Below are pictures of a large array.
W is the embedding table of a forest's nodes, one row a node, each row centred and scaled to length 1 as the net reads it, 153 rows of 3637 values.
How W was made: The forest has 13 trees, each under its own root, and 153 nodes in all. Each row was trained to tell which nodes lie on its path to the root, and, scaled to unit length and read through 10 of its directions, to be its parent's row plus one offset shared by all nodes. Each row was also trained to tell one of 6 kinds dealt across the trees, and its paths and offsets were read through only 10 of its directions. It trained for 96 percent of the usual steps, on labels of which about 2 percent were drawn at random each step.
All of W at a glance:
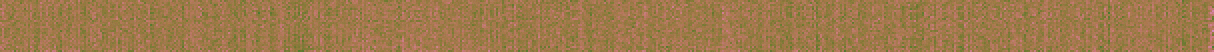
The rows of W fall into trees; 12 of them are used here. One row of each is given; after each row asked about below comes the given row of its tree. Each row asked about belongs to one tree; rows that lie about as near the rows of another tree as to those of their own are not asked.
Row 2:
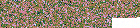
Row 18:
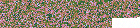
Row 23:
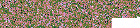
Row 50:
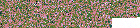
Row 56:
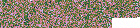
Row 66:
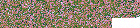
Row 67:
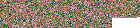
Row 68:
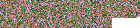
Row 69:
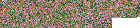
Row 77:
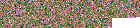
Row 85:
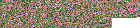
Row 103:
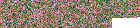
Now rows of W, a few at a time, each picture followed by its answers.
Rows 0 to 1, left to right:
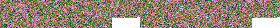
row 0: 67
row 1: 56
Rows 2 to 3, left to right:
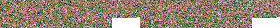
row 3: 85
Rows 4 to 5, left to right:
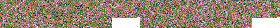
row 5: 77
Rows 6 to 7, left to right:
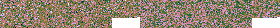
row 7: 23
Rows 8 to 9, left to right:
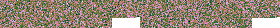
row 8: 50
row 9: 85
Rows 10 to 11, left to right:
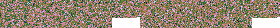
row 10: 103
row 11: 2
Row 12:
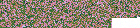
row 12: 68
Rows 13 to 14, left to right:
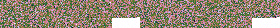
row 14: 103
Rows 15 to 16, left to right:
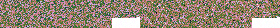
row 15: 66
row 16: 67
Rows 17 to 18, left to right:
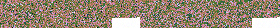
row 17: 66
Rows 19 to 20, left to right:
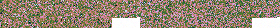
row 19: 2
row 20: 66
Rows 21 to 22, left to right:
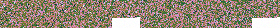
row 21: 103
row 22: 77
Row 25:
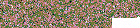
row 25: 2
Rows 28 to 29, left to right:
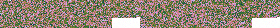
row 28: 56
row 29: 66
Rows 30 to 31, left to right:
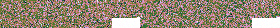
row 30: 85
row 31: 67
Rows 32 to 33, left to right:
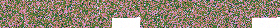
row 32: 2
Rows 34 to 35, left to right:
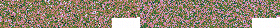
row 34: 56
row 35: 67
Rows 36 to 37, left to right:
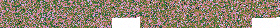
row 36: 66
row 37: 103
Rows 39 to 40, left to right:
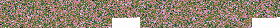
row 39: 77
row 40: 18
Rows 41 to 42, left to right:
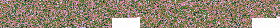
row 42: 68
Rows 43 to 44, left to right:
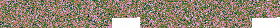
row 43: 77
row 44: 50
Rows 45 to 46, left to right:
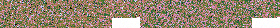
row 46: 67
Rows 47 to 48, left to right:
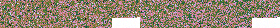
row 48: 56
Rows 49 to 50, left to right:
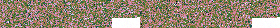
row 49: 85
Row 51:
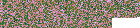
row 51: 56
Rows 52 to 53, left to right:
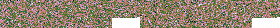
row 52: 85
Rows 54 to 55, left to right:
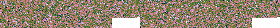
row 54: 68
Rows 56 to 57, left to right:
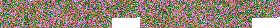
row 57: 66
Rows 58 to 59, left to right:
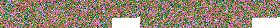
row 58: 66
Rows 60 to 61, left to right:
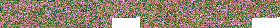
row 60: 2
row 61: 66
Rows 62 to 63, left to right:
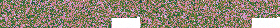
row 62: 68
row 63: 2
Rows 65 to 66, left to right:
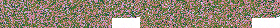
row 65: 103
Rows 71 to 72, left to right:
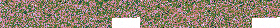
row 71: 56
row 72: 66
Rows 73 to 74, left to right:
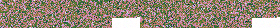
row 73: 18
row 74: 56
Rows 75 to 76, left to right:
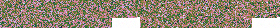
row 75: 18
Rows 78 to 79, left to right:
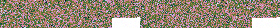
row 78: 56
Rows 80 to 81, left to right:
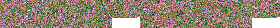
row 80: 2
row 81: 2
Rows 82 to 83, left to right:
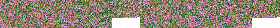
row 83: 23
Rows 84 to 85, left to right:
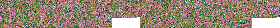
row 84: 56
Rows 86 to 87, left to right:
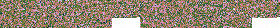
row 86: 85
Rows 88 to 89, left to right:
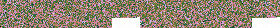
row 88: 66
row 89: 50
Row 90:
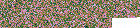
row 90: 18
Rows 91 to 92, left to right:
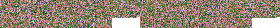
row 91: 23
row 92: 85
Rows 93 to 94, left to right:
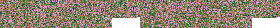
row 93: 103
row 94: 85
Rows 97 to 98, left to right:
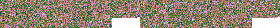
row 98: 2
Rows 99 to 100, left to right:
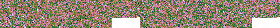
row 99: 23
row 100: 2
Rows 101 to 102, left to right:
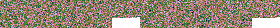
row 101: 103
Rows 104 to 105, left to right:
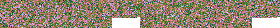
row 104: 67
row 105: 77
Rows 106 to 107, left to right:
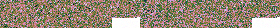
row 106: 67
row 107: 66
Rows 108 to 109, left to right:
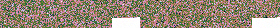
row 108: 77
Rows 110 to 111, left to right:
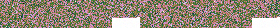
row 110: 77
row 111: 67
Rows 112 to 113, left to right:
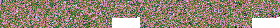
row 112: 23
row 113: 77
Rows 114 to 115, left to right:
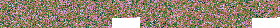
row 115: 103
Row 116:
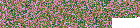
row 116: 85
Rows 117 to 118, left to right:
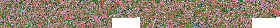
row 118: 2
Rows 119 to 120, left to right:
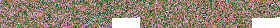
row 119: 56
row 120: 85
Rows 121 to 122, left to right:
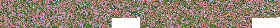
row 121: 23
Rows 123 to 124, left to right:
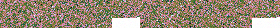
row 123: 103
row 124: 77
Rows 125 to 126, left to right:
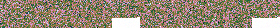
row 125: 77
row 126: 2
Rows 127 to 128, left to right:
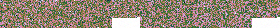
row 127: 2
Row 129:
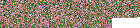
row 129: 77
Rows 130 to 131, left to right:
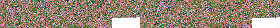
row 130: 56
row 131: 77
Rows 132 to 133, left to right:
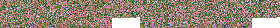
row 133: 103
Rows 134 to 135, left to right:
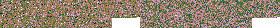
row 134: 85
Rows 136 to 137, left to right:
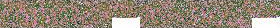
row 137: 56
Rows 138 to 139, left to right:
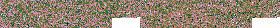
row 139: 66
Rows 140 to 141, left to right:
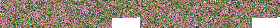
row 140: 23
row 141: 23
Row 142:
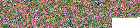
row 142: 67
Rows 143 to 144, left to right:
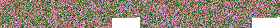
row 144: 67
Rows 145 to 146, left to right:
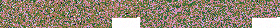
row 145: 69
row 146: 50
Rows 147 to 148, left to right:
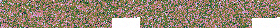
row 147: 56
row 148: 85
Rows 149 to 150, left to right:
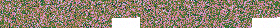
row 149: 77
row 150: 23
